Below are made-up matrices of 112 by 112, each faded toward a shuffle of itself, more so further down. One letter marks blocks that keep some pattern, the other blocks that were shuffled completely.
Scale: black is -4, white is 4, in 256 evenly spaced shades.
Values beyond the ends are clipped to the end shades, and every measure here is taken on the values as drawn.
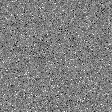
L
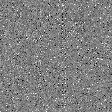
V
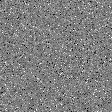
L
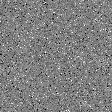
L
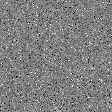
L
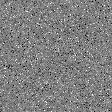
L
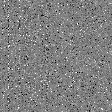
V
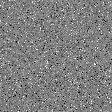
L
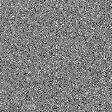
V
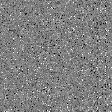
V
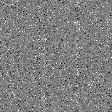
V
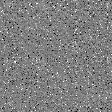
V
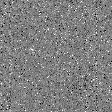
V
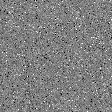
L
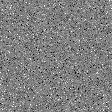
L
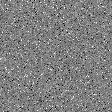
L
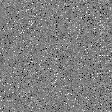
V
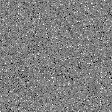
V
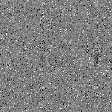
V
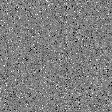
V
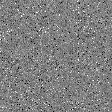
V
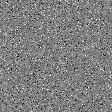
L
